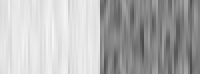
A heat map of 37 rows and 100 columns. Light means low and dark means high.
The table splits into one row of 2 panels. Panel 1,1: very low, streaked downward, faint in contrast. Panel 1,2: middling, streaked downward.
